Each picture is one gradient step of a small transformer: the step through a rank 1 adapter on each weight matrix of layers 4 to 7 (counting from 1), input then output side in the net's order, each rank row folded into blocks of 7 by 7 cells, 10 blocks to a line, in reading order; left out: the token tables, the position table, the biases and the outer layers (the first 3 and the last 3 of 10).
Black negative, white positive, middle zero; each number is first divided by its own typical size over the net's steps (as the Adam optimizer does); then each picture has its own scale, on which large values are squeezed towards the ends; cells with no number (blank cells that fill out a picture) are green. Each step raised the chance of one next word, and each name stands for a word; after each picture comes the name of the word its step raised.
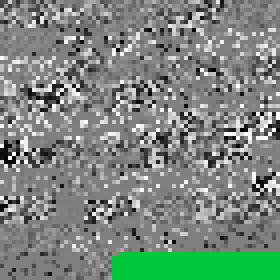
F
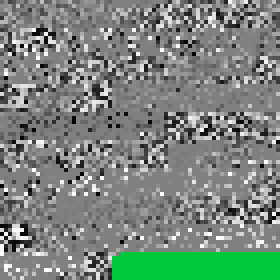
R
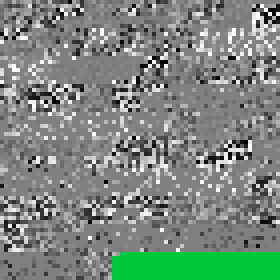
F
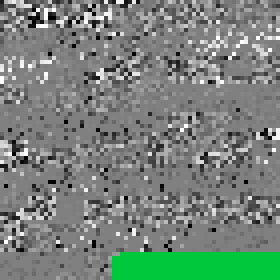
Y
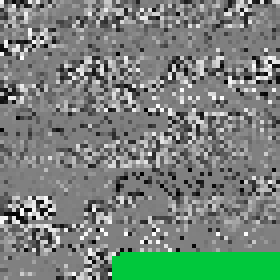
R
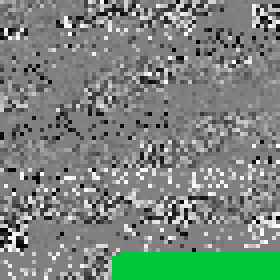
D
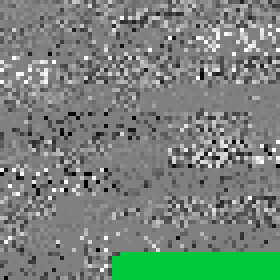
Y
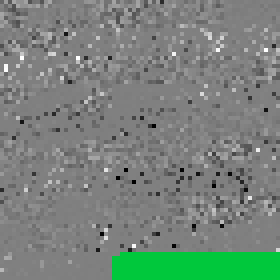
Y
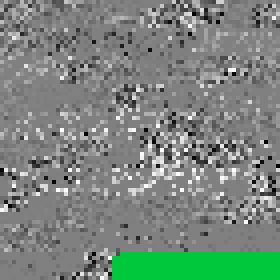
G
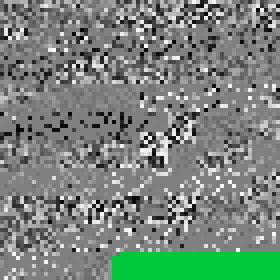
D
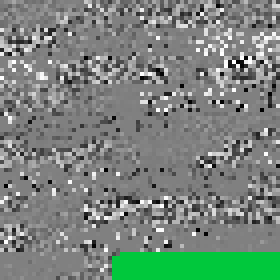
Y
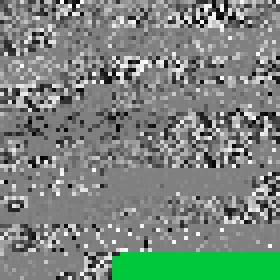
R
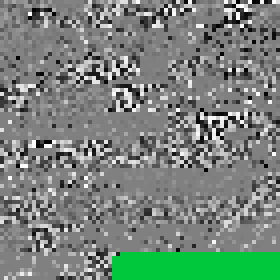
R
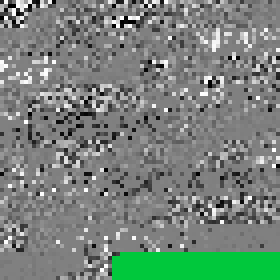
Y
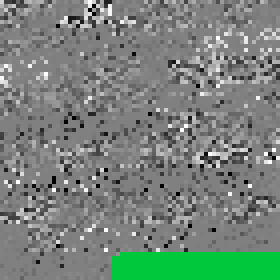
Y
